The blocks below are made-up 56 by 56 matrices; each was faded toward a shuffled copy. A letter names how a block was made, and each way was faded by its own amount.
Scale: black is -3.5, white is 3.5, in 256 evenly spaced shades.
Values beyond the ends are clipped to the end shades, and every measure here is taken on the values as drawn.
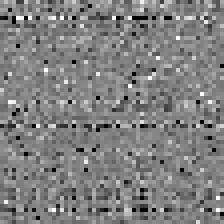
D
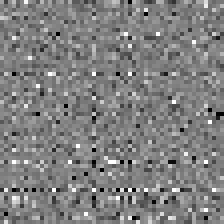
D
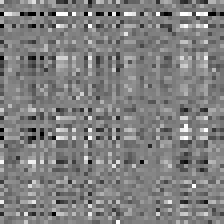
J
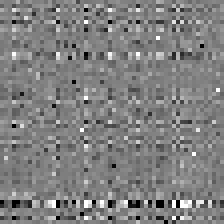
J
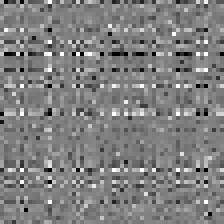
J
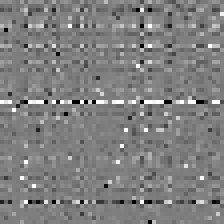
J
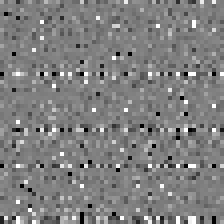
D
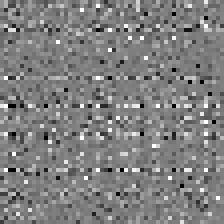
D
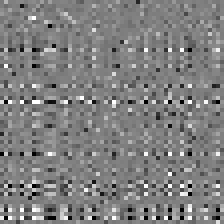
J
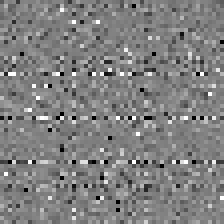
D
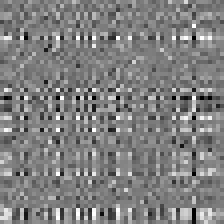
J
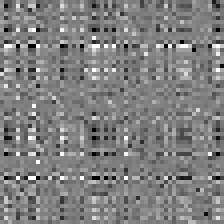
J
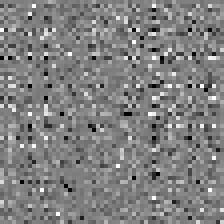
D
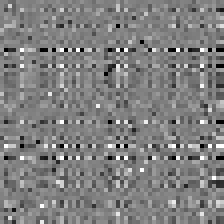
J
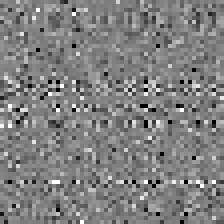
D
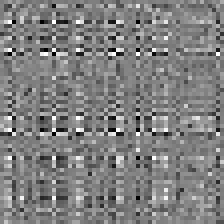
J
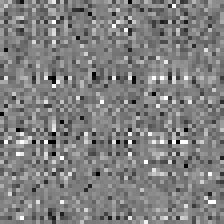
D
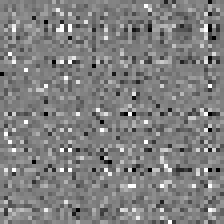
D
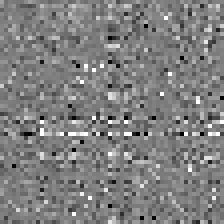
D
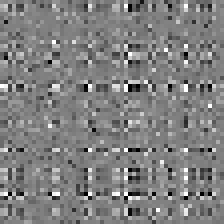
J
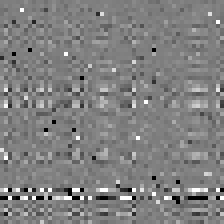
J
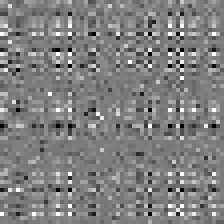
J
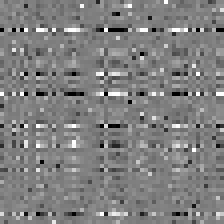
J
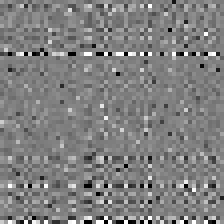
J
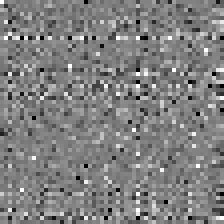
D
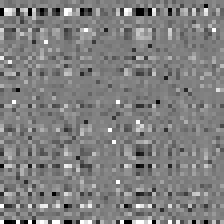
J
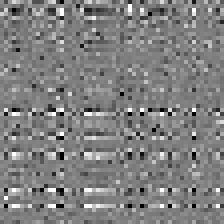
J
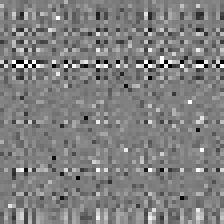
J
